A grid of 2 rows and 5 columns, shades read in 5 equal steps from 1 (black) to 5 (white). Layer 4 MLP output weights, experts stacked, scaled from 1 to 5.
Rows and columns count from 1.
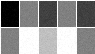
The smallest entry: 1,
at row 1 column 1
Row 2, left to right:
3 5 4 5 3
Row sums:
11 20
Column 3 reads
2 4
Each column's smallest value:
1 3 2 3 2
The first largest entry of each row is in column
2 2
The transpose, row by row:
1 3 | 3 5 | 2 4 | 3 5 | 2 3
